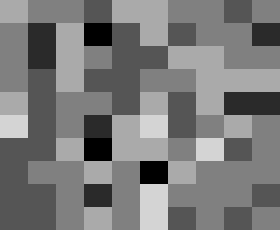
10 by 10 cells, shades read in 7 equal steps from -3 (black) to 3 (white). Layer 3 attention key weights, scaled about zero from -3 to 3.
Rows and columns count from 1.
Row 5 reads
1 -1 0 0 -1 1 -1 1 -2 -2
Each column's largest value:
2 0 1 1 1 2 1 2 1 1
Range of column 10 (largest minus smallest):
3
